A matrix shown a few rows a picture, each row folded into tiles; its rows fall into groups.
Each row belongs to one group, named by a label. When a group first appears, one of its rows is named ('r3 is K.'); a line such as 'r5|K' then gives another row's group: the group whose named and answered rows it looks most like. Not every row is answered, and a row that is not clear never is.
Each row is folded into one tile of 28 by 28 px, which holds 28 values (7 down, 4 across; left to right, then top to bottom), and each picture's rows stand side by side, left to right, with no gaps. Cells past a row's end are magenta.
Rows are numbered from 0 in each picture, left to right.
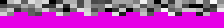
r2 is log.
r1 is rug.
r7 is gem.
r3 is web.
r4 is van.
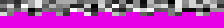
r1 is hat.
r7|log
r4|log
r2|rug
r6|van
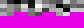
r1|van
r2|gem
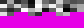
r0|log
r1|van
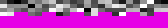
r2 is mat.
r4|mat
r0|web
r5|log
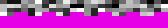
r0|web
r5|web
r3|rug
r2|rug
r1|hat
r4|van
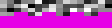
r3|mat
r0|web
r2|rug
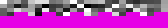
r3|gem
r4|log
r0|rug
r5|web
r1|rug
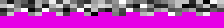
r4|rug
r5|mat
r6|rug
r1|hat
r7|hat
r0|mat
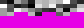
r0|mat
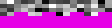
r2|hat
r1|web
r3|hat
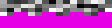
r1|log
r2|mat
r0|web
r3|gem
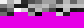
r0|rug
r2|van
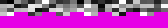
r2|mat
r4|van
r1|mat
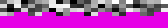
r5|gem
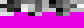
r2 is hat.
